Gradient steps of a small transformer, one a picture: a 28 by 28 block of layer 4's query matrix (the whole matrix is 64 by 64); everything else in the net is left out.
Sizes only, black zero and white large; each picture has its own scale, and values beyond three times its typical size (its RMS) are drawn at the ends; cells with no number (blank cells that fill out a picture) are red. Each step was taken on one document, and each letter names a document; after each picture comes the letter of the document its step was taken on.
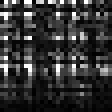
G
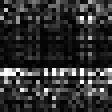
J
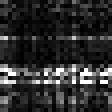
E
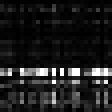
E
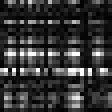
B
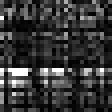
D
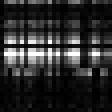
B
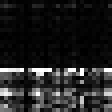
E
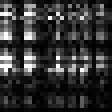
G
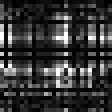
D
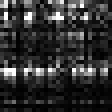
G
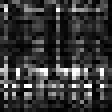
G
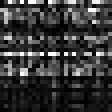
B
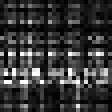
B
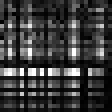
B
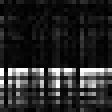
D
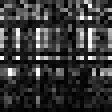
J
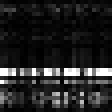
E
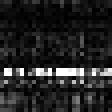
E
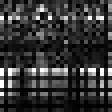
D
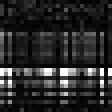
D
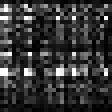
G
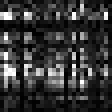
G
